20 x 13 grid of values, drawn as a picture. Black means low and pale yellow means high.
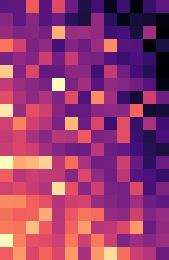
There is an overall slope up to the bottom left. Neither half mirrors the other. No regular stripes run through it. The ninth with the lowest average is the top right. The bottom left is the ninth with the highest average. The texture is fine-grained noise.
